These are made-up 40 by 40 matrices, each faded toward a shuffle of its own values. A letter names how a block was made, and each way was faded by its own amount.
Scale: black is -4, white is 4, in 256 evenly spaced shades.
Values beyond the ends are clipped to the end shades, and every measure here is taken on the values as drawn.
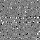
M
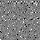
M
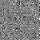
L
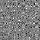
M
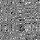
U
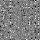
L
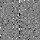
L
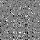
U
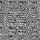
U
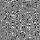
U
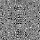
L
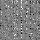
L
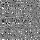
M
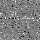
M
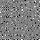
U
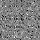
M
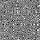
U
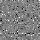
U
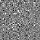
L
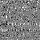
M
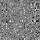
L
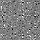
U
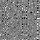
L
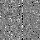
L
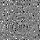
U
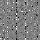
L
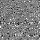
M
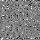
M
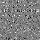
M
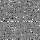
M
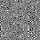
L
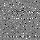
M
